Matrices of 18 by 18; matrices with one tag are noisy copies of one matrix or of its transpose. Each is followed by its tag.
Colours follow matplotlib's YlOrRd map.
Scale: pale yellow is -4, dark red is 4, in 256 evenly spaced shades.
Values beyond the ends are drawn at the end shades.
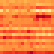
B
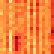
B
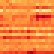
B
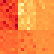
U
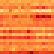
B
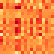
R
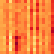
B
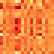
R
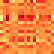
R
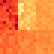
U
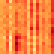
B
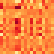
R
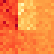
U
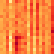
B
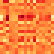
R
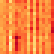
B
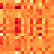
R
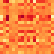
R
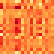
R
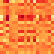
R
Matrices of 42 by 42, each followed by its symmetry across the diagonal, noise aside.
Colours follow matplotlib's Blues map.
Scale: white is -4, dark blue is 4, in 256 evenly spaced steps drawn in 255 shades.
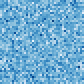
neither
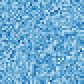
symmetric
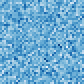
symmetric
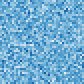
neither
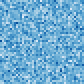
antisymmetric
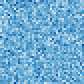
antisymmetric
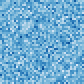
symmetric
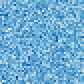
neither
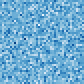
antisymmetric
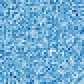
symmetric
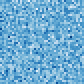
antisymmetric
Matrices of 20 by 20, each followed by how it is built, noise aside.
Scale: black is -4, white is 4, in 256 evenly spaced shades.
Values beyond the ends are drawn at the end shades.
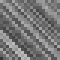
Toeplitz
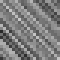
Toeplitz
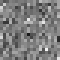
low rank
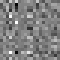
low rank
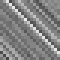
Toeplitz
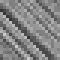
Toeplitz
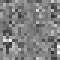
low rank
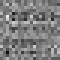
low rank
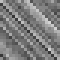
Toeplitz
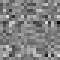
low rank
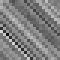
Toeplitz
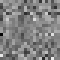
low rank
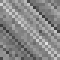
Toeplitz
